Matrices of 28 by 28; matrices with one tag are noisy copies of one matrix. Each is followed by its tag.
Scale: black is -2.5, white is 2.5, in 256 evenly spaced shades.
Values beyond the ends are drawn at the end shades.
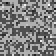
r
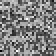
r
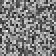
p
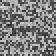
r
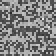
r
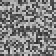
r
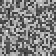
p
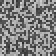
p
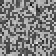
p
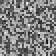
p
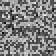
r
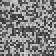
r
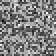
r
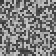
p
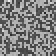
p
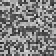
r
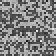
r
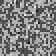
p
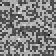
r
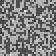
p
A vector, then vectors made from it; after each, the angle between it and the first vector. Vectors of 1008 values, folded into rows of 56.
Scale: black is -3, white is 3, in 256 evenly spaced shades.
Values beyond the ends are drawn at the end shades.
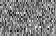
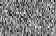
nearly parallel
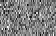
orthogonal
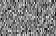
partly opposed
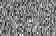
partly aligned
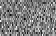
partly aligned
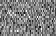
nearly opposite
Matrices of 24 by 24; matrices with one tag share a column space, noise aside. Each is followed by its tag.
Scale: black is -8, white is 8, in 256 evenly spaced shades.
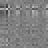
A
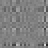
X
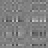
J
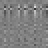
A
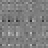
J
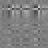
A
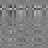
A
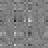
J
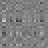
J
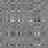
J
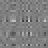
J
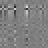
A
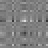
J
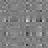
J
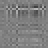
A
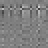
A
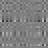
J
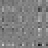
X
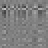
A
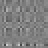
X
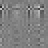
A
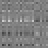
J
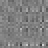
X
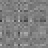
J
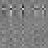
A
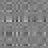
J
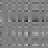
J
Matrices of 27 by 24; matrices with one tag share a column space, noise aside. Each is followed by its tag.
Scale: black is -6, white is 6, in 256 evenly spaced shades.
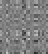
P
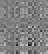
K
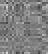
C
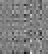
P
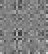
P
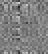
C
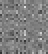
P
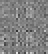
K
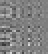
K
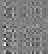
K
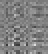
K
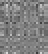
C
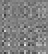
K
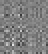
K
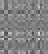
P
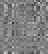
C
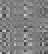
K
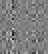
P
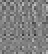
C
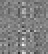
K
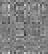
C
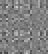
P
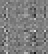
K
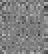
C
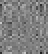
C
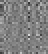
C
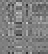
C
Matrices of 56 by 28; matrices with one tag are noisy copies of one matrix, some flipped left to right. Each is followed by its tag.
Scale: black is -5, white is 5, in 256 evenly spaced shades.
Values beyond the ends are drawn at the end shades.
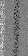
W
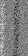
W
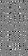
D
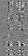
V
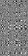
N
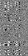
V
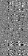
V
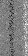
W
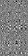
N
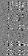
V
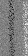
W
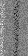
W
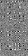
D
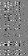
V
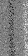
W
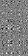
N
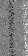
W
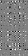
D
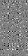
D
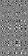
N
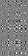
N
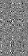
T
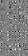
D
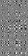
N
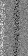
W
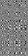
N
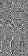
T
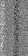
W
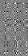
T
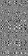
N
